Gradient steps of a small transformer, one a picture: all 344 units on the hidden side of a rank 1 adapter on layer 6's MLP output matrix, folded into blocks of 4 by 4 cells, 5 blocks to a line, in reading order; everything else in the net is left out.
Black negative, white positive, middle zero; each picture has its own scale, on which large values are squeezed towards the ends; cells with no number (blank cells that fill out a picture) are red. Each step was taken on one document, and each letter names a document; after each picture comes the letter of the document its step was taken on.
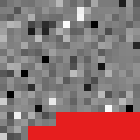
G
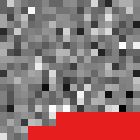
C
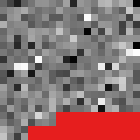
C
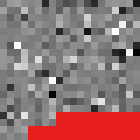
C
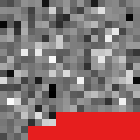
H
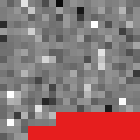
G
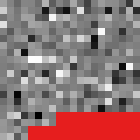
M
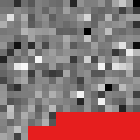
C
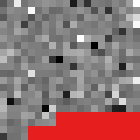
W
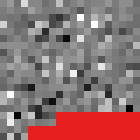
G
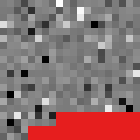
G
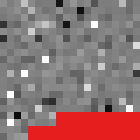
G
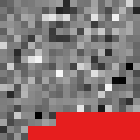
M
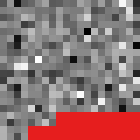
C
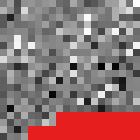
C
